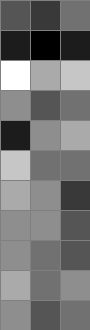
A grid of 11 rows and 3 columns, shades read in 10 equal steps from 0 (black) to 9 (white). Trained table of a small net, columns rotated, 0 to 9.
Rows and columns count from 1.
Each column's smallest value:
1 0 1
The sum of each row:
9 2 22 12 12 15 13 13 12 15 12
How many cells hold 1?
3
